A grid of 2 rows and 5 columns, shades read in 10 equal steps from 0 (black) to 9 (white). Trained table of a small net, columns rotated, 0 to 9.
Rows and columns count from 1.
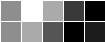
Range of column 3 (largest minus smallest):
3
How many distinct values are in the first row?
5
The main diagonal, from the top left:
5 6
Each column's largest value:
5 9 6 2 1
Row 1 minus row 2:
0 3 3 2 -1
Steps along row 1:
up down down down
